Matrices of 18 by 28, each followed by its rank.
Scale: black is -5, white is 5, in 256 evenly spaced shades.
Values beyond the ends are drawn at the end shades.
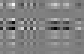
one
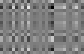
one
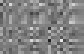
three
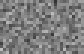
full rank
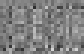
three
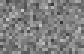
full rank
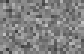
full rank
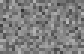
full rank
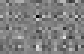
three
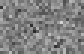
full rank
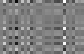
one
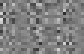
three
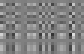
one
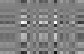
one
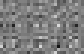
three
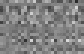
three
